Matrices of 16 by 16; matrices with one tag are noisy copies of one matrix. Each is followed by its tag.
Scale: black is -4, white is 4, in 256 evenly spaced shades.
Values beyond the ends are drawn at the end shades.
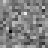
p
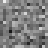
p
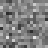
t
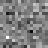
t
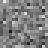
p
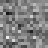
t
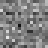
t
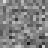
p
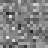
t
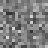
t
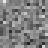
p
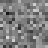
t
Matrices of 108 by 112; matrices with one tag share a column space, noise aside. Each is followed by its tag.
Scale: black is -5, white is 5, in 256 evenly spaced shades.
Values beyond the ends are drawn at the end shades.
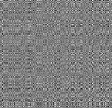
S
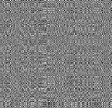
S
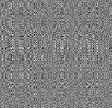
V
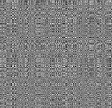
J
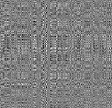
V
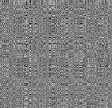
J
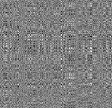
V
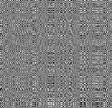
S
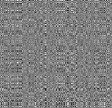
S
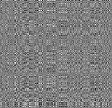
S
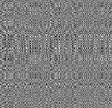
V
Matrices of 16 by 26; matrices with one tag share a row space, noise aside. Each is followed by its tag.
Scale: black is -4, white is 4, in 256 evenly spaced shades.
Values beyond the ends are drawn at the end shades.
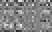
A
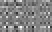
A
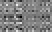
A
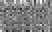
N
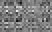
A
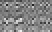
A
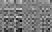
A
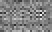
N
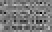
N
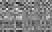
A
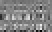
N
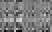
A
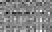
N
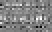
N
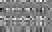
N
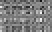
N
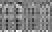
A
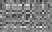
N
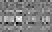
A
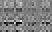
A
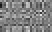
N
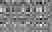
N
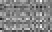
N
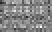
N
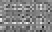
N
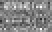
N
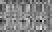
N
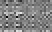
A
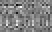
A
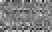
N
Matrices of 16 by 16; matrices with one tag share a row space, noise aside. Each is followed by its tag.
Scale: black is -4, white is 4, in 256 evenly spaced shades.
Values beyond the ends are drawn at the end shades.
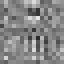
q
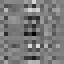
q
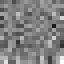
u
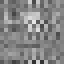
q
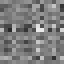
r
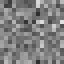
r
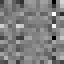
u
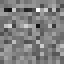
r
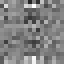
q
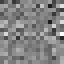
u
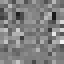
u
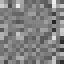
u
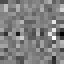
u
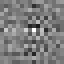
q
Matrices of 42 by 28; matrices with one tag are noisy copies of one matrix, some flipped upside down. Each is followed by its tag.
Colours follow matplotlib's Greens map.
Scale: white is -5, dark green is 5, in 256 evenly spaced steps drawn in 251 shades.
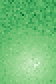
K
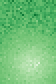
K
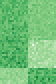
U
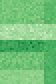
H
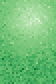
K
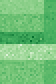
H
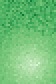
K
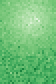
K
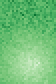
K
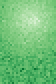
K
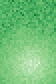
K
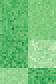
U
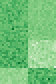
U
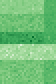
H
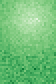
K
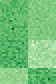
U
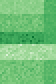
H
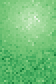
K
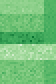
H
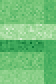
H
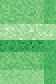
H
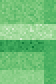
H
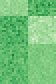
U
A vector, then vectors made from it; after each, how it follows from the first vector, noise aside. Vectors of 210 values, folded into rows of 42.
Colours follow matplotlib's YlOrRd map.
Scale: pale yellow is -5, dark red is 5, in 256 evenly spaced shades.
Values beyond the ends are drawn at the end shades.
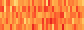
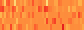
partly zeroed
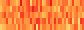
reversed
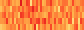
reversed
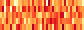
scaled up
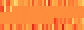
partly zeroed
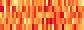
scaled up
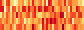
scaled up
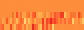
partly zeroed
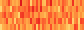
reversed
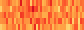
reversed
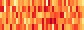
scaled up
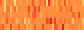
partly zeroed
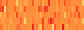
partly zeroed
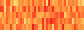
copied
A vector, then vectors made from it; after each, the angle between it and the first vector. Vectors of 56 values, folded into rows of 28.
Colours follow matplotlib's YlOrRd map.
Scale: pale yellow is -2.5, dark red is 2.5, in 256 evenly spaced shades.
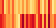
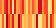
partly opposed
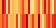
partly aligned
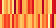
partly opposed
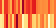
partly opposed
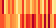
nearly parallel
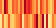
partly opposed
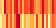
nearly opposite
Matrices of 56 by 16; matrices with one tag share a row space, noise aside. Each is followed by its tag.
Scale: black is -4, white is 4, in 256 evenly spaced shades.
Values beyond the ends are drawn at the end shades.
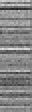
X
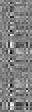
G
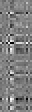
G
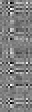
G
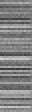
X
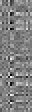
G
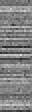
X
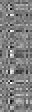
G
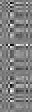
G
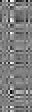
G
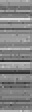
X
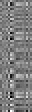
G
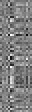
G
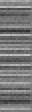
X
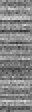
X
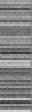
X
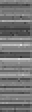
X
